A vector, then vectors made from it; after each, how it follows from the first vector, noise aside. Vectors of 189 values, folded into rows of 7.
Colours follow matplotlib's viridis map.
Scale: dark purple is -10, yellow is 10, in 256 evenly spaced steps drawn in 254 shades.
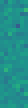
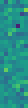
scaled up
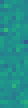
wrapped around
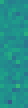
wrapped around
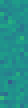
reversed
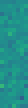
wrapped around
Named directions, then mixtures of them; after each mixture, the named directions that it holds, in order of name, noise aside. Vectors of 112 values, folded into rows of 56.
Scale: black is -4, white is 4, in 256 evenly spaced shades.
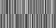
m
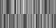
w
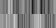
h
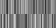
h, m, w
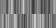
h, w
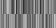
w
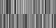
m, w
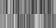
h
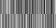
h, m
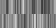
h, w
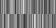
h, w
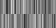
h, m, w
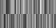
w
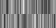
h, w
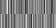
m
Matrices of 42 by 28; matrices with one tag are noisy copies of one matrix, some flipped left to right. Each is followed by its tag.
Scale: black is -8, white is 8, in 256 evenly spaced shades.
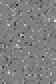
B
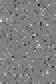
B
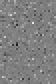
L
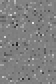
L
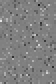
B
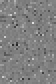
L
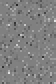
B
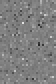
L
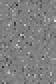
B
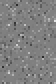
B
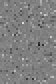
L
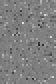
L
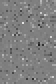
L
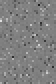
B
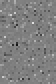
L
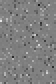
B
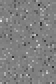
B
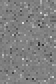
L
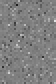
B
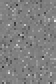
B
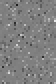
B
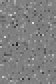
L
